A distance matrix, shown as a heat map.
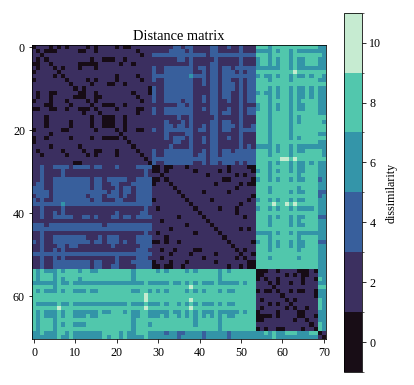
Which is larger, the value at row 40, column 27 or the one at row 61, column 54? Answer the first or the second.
the first
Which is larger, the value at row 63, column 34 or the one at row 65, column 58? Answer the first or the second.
the first
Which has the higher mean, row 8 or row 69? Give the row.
69
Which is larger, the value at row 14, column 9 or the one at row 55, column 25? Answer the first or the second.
the second
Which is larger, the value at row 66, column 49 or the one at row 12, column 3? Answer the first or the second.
the first
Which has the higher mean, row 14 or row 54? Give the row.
54
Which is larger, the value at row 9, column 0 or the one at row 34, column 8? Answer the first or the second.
the second
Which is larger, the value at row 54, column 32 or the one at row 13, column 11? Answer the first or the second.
the first
